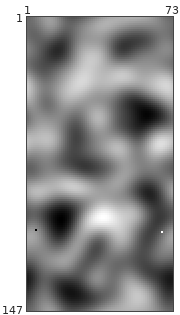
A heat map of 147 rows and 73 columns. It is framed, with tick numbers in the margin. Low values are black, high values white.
Neither half mirrors the other. Two lone cells stand out: one far higher and one far lower than their neighbours. Overall the values sit about 50% of the way up the scale. The histogram is bell-shaped. No seam splits the table.
